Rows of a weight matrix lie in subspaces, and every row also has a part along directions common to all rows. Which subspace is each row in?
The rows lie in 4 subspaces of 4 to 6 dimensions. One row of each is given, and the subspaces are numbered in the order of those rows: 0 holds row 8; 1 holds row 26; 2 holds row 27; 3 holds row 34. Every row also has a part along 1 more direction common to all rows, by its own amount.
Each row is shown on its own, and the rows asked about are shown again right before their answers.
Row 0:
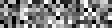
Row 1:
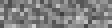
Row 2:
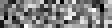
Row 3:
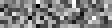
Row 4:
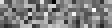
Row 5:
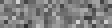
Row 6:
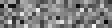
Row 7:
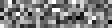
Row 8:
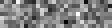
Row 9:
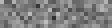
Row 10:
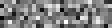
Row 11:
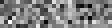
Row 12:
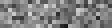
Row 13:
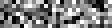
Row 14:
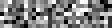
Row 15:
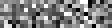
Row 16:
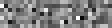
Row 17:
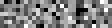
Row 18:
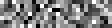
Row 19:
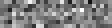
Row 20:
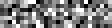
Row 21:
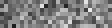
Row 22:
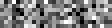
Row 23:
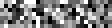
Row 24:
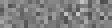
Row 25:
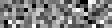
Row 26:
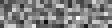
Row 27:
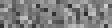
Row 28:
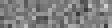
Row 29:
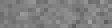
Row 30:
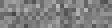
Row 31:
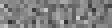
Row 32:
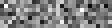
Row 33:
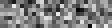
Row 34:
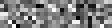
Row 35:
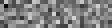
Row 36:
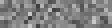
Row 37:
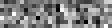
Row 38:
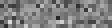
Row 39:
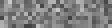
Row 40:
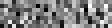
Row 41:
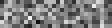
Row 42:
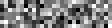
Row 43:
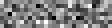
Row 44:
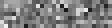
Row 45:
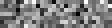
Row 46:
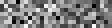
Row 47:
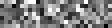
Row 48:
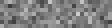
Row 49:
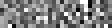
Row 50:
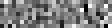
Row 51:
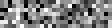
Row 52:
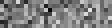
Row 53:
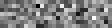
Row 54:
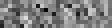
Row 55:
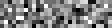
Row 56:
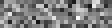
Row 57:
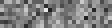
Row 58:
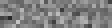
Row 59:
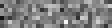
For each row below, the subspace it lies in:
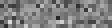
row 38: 3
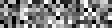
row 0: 3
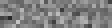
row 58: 0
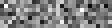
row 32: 3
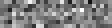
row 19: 0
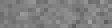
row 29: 3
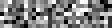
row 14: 2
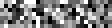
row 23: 0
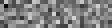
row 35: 3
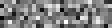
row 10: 0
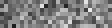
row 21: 3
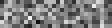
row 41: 1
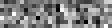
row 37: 0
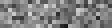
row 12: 3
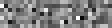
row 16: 0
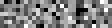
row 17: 3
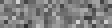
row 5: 3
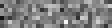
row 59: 0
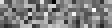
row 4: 1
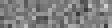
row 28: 2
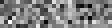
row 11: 3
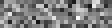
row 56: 1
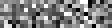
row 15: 2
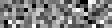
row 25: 2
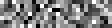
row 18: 1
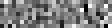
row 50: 2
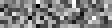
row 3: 1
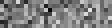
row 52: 3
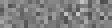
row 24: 2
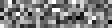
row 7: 1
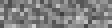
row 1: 1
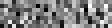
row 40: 2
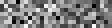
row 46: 3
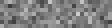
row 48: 3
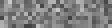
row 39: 1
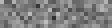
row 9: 1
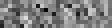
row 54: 2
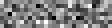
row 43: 1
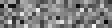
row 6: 3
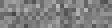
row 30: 0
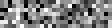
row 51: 2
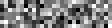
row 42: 2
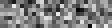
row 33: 0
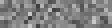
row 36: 1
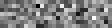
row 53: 1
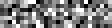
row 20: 0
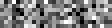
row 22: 0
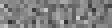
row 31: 0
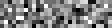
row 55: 2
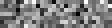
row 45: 0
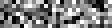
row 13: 1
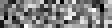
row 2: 1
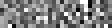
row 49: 2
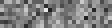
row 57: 3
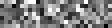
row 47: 0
